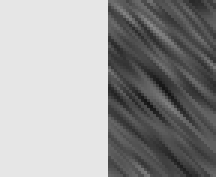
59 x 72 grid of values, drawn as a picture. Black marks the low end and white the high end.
The table splits into one row of 2 panels. Panel 1,1: very high, flat. Panel 1,2: low, slanting down to the right.
